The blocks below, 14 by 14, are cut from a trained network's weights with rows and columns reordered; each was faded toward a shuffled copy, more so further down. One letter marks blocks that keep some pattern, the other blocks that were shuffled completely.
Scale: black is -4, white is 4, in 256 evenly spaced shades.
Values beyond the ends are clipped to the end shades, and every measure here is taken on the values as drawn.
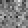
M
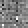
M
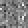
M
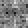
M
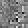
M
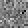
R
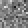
R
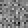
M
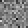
M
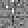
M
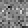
R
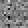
M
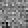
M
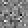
M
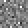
R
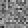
R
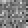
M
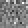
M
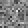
M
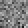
R
